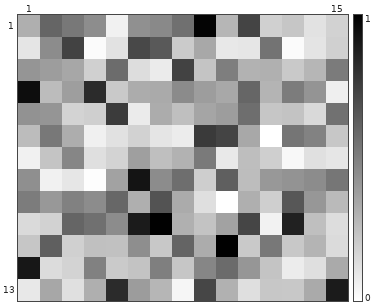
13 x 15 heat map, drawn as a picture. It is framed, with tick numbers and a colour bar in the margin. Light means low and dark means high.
Mirror symmetry: none. Stripes: none. Ninth with the highest average: bottom middle. Slope: none.
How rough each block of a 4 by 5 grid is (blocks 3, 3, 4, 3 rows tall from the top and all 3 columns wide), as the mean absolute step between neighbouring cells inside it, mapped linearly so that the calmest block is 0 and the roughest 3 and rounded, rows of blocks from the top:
1 3 3 2 0
1 3 1 1 2
1 2 1 2 1
3 1 2 2 1
